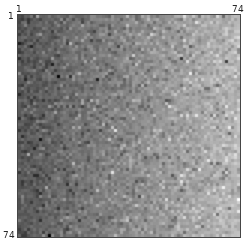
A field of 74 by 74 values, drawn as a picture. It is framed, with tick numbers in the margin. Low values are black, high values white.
Slope: up to the right. Histogram: bell-shaped. Stripes: none. Odd rows or columns: none. Grain: fine.
